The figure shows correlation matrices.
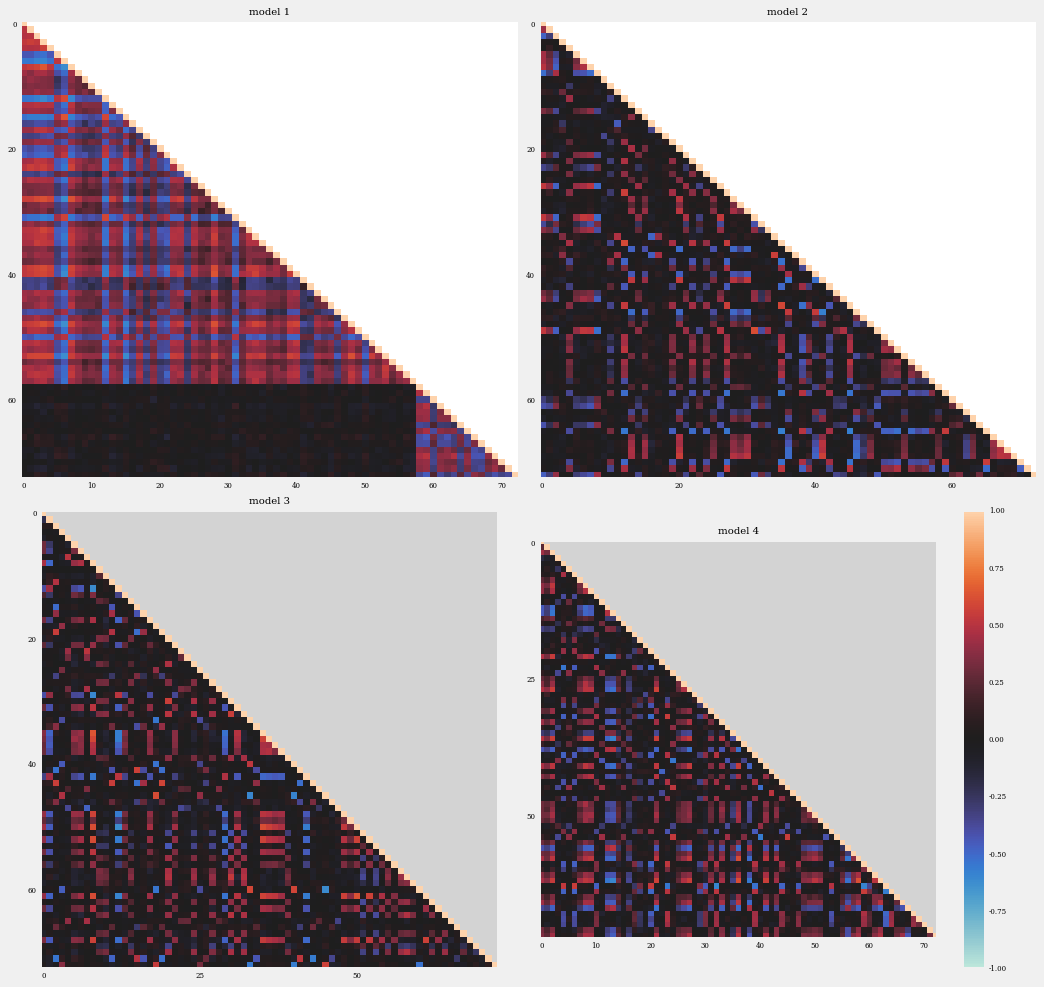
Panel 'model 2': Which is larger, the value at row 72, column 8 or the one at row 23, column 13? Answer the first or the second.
the first
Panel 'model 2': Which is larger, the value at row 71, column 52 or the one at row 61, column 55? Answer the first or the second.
the first
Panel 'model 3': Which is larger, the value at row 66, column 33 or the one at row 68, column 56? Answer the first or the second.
the second
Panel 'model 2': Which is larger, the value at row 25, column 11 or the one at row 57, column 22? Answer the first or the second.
the first
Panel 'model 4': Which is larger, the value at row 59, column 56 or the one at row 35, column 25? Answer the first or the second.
the first
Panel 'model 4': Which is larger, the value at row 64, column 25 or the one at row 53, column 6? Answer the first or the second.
the second
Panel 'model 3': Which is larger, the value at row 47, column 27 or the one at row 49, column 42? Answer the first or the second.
the first
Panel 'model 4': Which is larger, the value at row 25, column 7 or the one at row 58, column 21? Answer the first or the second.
the second
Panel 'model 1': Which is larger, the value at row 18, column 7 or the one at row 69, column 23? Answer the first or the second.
the second
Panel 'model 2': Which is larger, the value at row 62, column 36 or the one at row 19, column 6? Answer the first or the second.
the first
